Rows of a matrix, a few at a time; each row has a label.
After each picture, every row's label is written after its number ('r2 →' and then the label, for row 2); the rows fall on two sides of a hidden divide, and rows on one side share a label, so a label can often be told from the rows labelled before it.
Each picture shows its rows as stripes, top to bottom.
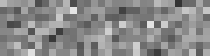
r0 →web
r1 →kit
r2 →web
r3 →web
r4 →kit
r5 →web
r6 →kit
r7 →kit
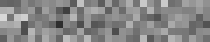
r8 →web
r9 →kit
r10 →kit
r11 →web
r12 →web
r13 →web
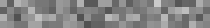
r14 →web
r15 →web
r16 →kit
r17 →web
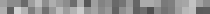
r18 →web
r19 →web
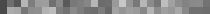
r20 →web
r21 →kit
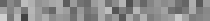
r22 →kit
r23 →web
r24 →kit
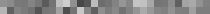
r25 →web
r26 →web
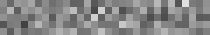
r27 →web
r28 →kit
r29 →web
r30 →web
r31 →kit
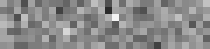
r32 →kit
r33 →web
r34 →kit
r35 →web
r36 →web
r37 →web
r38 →web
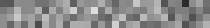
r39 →web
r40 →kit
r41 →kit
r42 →kit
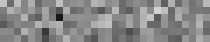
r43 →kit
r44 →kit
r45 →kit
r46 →web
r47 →web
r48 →web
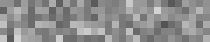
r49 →web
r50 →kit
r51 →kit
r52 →kit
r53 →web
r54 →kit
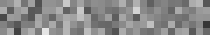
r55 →web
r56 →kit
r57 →web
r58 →web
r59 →web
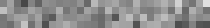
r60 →kit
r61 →kit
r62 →web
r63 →web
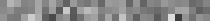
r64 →kit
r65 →web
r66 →web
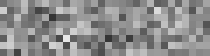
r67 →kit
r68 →kit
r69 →kit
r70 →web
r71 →kit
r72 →web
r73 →kit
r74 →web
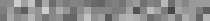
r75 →kit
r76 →web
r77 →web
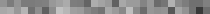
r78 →web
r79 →kit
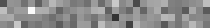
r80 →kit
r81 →kit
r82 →web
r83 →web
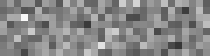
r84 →web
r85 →web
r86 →kit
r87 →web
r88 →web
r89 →kit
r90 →web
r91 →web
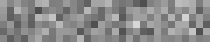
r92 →kit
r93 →kit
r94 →kit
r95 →web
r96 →kit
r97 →web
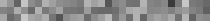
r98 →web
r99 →web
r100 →kit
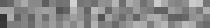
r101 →kit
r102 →kit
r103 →web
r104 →web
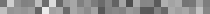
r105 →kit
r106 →kit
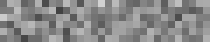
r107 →kit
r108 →kit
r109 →web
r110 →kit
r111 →kit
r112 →kit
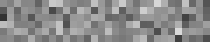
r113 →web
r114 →web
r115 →web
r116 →kit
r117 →kit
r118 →web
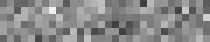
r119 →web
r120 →web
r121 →kit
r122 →web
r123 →kit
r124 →web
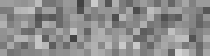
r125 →kit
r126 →kit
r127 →web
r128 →kit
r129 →kit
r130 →kit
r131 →kit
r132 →kit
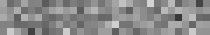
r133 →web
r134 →kit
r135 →web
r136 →kit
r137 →web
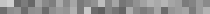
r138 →kit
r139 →kit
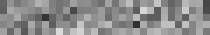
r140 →web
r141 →web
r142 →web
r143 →web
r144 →kit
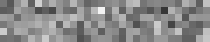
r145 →kit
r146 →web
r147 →kit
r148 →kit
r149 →kit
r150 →kit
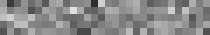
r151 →web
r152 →kit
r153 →kit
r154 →kit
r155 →web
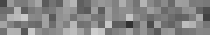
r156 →web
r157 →web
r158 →web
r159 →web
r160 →web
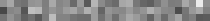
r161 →web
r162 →web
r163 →web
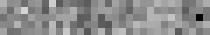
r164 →kit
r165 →kit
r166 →kit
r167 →kit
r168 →web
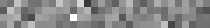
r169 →web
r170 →web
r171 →kit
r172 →web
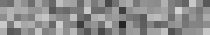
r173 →web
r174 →kit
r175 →kit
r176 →kit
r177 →kit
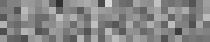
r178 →kit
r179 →kit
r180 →kit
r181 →web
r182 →web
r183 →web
